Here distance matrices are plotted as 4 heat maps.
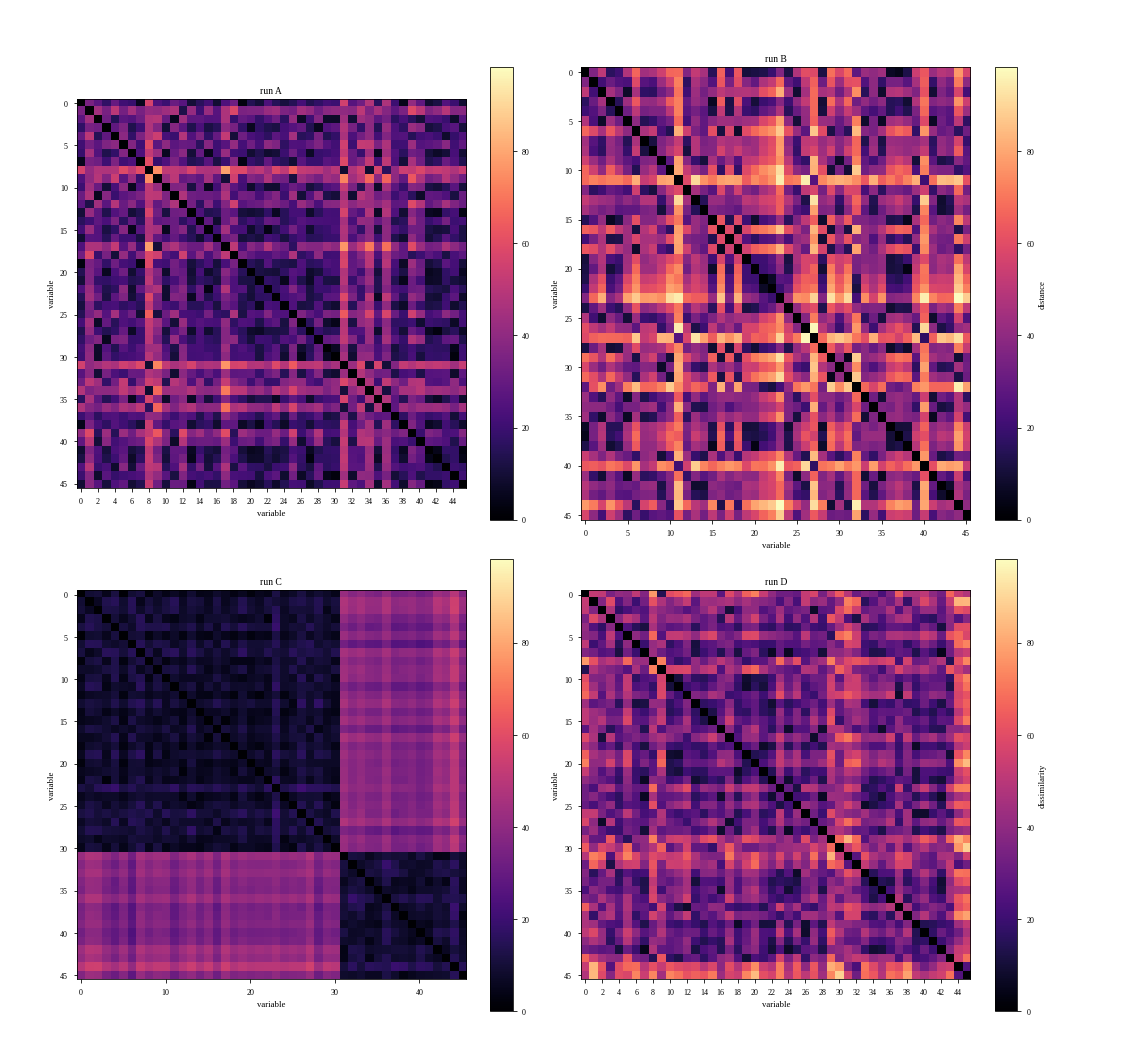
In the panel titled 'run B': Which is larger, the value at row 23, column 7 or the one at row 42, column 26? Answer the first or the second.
the first
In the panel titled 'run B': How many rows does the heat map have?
46
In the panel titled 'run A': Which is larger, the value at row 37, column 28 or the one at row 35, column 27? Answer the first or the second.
the first
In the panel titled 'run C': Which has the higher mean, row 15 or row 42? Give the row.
42
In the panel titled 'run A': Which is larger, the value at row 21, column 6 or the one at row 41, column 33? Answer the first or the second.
the second
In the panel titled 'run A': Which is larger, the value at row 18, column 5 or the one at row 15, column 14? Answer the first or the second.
the first
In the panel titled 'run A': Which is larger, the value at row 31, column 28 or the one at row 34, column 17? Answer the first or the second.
the second
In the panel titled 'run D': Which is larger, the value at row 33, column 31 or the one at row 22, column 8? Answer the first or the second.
the first
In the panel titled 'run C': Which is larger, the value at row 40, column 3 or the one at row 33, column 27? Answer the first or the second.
the second
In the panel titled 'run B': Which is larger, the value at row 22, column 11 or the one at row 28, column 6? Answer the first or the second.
the first
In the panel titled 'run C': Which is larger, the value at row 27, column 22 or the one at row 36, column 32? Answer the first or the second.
the second
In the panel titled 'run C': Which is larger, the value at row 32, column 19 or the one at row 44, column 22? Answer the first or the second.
the second
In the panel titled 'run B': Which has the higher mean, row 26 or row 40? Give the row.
40
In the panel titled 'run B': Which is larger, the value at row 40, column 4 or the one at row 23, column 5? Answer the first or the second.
the second
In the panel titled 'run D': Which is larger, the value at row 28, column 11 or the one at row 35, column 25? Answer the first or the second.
the first
